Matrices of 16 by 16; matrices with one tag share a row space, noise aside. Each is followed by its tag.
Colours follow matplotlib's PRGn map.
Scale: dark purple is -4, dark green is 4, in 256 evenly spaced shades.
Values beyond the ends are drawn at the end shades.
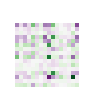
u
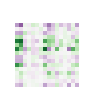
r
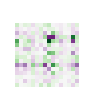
u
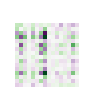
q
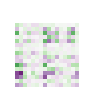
r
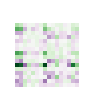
r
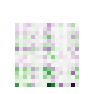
u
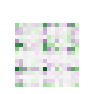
r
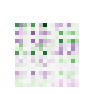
q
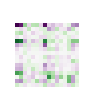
r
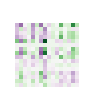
q
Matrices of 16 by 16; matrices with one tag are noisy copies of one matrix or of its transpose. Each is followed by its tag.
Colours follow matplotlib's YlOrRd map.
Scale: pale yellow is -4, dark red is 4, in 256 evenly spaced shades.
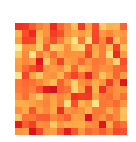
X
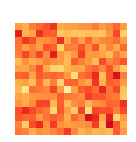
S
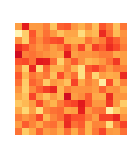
S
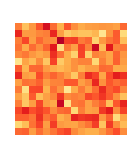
S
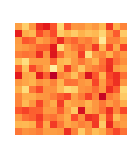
S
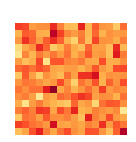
X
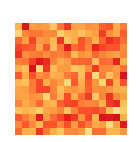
S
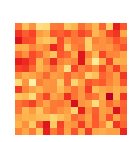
X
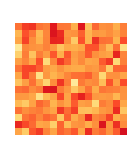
X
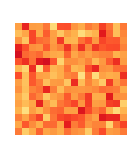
S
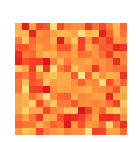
S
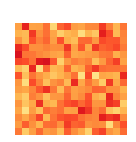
S
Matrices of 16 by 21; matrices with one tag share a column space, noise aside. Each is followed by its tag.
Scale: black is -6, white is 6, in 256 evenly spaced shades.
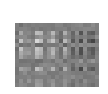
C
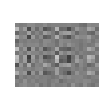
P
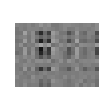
C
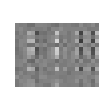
C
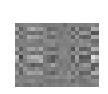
P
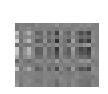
C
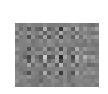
P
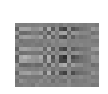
P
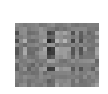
C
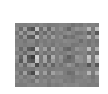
P
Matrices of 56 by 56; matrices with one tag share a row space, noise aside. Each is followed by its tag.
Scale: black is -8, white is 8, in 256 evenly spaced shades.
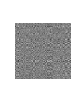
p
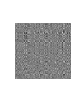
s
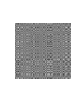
p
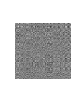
p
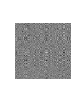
s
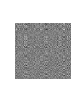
s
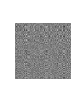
s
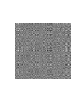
p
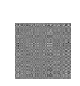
p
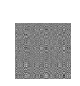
s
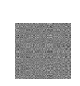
p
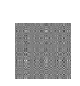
s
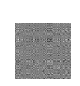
p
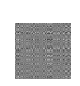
p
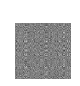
s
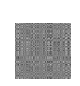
p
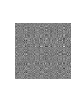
s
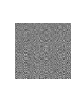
s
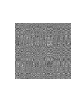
p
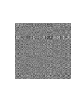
p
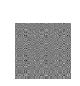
s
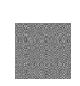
s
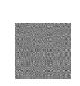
p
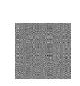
p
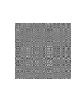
p
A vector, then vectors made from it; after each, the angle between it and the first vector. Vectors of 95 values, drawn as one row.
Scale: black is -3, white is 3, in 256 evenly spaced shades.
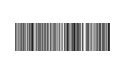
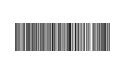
orthogonal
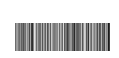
nearly parallel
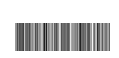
orthogonal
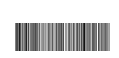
partly opposed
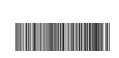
partly opposed
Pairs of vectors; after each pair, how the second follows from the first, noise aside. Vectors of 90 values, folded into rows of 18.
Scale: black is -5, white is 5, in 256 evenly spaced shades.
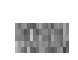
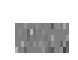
partly zeroed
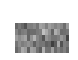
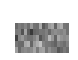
reversed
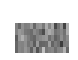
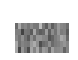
reversed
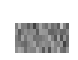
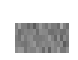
shrunk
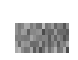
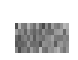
reversed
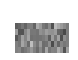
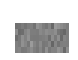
shrunk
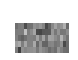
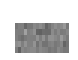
shrunk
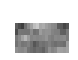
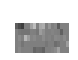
partly zeroed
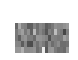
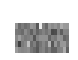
reversed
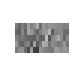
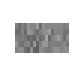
shrunk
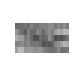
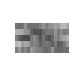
reversed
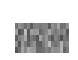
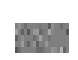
partly zeroed
